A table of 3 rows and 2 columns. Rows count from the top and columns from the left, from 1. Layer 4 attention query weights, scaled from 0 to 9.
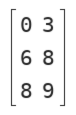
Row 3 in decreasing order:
9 8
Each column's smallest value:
0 3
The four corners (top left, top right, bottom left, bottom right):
0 3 8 9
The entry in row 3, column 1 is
8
